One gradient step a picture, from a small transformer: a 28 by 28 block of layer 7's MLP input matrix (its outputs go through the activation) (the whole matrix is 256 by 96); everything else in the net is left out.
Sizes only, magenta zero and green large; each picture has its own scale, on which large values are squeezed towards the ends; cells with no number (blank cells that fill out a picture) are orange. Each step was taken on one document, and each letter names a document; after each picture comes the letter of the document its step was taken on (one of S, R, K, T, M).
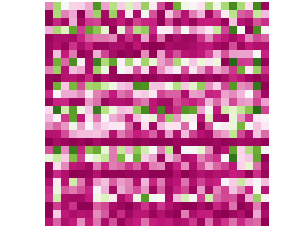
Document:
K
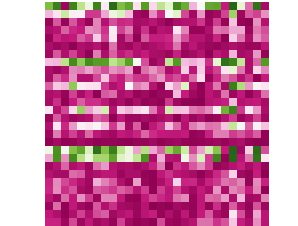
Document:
K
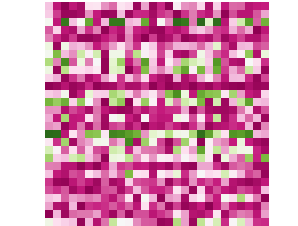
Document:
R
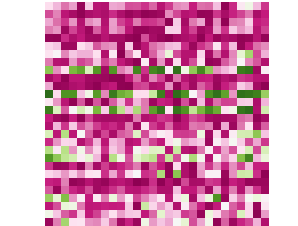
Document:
R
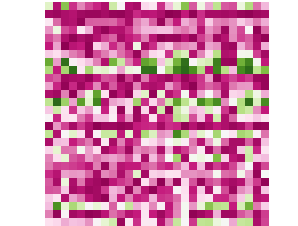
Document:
R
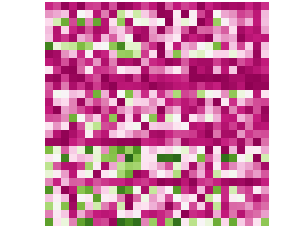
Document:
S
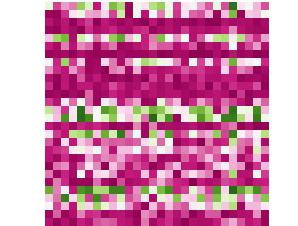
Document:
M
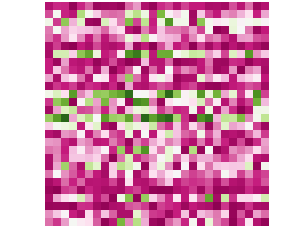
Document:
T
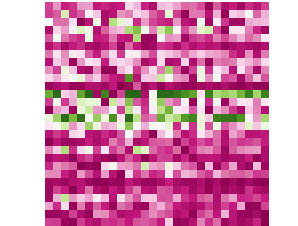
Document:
T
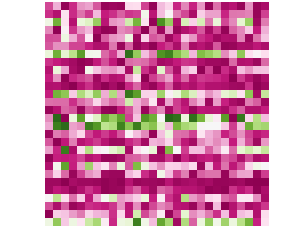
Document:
T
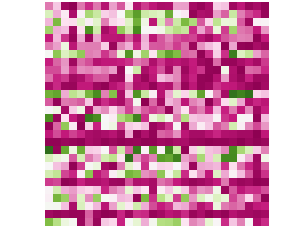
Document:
S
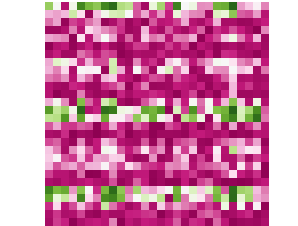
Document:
M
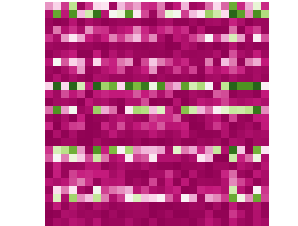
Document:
K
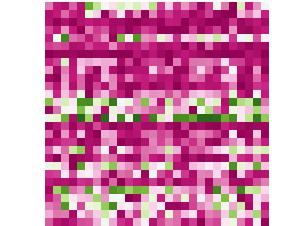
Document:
M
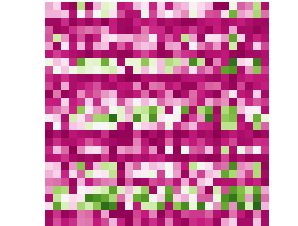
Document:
M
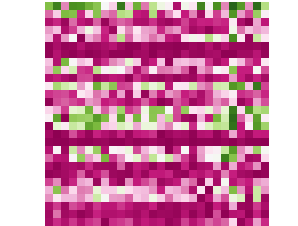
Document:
K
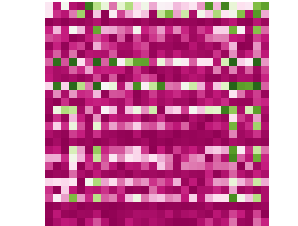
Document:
K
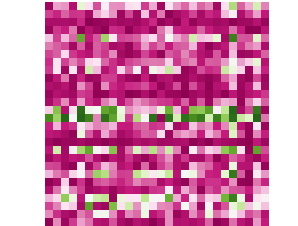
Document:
M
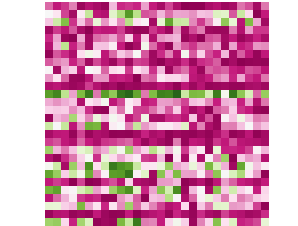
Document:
S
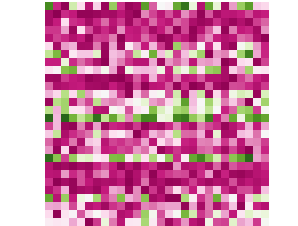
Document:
R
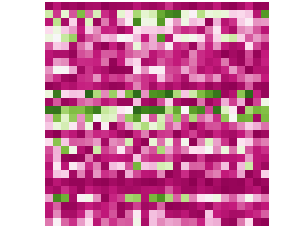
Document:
T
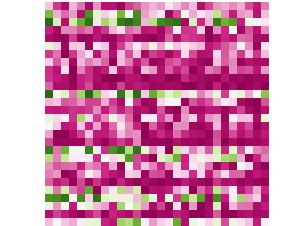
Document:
S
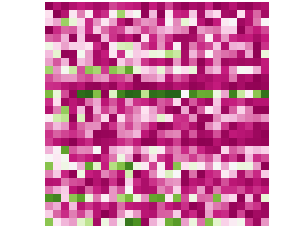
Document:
S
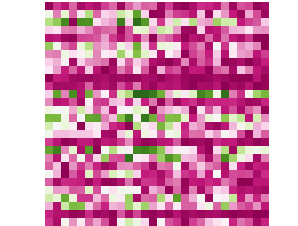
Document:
S
